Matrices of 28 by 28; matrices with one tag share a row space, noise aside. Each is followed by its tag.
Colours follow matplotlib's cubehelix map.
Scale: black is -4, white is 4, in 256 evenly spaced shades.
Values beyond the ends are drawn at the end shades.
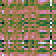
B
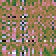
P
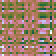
B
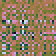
P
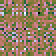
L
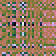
P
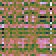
B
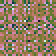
L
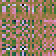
P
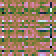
B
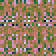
L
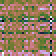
B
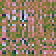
P
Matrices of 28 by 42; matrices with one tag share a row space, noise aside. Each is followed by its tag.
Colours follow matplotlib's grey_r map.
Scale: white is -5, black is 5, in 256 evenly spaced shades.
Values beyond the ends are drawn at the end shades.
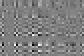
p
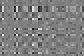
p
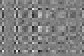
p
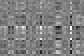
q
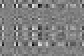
p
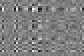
p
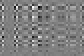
p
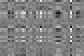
q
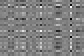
q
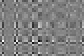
p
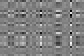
q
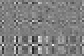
p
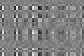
p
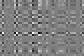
p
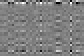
q
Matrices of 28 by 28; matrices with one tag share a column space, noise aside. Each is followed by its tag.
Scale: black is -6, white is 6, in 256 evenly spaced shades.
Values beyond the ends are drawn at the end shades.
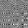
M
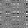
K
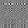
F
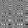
M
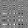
M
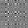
K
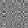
K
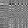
F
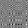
M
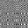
M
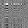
F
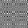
K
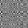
K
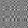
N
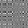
K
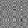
N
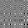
M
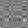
N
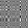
N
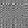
F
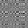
K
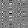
K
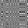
K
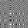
M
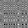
M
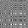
M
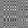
N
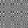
K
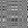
N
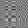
N
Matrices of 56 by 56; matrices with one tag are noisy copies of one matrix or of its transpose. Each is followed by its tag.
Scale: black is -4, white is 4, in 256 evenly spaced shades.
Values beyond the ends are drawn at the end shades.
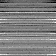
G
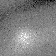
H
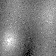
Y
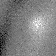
H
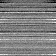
G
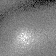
H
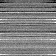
G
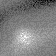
H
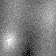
Y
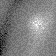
H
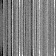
G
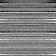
G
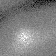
H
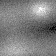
Y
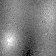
Y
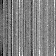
G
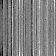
G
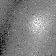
H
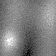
Y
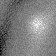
H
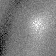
H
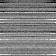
G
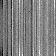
G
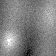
Y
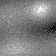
Y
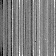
G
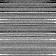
G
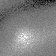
H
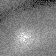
H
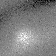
H
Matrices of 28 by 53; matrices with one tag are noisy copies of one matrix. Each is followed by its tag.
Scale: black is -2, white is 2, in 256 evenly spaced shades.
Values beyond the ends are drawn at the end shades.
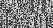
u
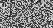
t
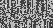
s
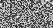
t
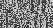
u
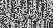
s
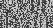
u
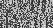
u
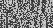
u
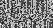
s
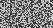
t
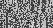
u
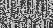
s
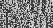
u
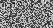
t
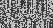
s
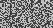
t
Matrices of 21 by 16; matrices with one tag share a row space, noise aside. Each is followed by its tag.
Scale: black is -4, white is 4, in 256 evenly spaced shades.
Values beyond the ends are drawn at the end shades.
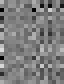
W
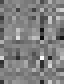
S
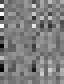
W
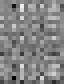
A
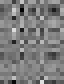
A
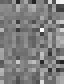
S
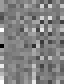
W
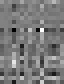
A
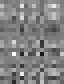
A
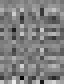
A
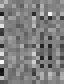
W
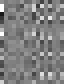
W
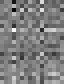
A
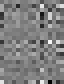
S
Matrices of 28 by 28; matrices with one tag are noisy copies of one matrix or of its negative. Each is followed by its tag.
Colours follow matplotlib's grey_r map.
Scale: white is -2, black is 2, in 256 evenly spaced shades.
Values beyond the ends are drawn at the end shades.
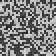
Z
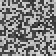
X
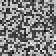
X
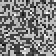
Z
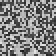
Z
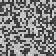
Z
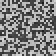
X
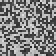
Z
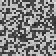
X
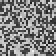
Z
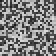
X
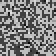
Z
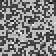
X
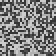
Z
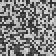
Z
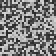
X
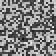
X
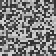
X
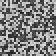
X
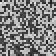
Z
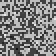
Z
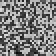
Z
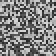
Z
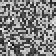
Z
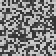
X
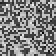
Z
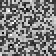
X
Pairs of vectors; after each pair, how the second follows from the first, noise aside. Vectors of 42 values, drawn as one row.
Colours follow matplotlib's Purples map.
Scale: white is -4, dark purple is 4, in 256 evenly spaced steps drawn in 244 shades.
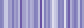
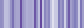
copied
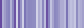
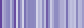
copied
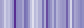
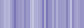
shrunk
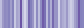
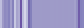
partly zeroed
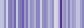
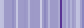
partly zeroed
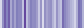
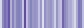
copied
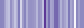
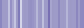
partly zeroed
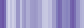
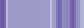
partly zeroed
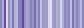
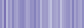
shrunk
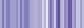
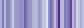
copied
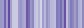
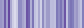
copied
